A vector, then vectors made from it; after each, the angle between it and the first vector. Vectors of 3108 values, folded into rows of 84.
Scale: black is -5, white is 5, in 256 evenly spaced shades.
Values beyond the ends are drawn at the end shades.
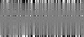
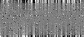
nearly parallel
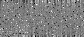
partly aligned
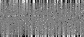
nearly opposite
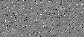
orthogonal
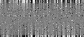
nearly opposite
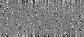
partly aligned
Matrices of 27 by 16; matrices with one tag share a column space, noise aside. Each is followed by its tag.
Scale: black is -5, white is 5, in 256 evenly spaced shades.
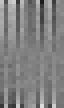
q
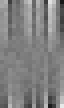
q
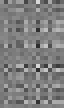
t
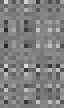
t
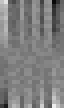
q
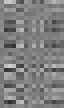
t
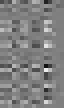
t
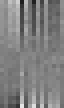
q
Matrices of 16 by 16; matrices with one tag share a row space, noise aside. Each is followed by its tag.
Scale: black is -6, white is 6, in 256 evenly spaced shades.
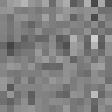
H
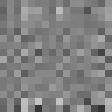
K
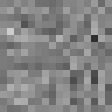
H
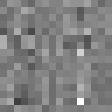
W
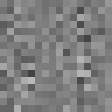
W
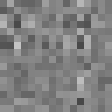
W
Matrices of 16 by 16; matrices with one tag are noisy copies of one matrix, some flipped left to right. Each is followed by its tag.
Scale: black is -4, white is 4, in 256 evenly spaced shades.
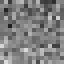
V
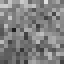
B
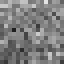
B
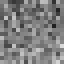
V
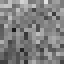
B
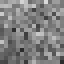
B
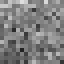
B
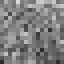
B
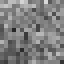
B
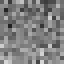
V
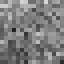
B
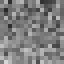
V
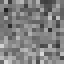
V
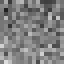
V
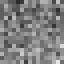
V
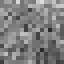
B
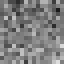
V
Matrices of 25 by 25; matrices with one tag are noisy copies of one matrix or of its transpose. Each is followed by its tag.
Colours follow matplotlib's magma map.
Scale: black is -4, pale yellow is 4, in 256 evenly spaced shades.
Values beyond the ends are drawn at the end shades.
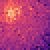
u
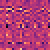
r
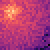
u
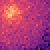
u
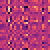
r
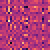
r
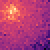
u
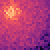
u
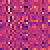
r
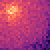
u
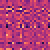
r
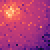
u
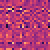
r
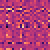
r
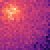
u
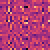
r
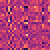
r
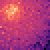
u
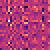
r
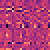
r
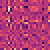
r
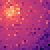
u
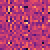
r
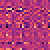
r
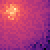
u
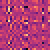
r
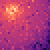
u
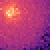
u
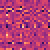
r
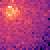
u
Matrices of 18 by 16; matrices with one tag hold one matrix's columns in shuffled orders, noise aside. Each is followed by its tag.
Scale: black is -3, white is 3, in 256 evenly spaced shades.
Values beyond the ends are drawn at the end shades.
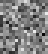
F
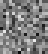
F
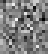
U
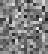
U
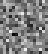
F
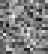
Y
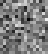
U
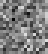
Y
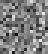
F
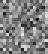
Y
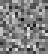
Y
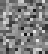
F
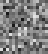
Y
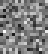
F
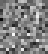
Y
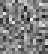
U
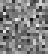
U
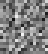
Y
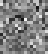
U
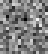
U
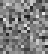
U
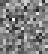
U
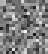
F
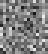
Y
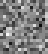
Y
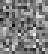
Y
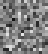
Y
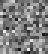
F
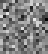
U
